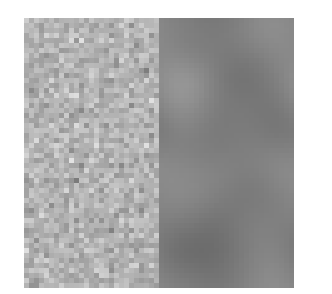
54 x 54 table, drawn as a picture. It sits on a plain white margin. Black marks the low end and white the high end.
It is made of 1 by 2 panels. Panel 1,1: high, fine-grained. Panel 1,2: middling, smooth, faint in contrast.
